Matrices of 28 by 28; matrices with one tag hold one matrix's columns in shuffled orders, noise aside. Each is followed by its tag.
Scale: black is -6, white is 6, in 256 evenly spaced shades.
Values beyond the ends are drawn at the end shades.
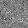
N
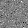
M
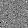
M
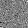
M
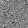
M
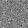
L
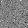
M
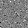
M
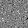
N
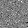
M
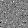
M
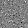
M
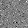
M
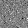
N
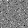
L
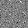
M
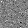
M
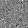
L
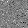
M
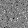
N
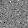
M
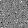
M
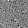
L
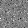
N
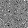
L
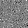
L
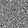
L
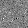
N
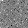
L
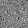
N
